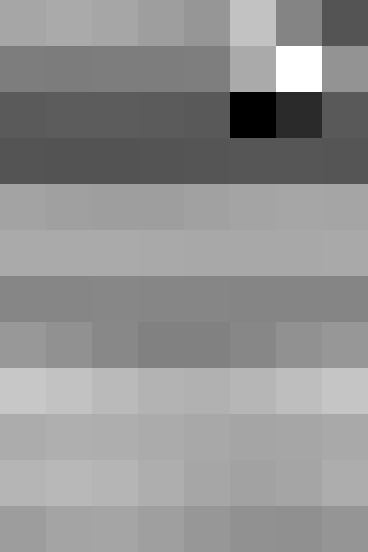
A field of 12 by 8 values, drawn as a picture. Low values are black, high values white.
Calmest part: bottom middle. Grain: streaks across. Roughest part: top right. Average level on the scale: 60%. Odd patch: rougher, in the top right.
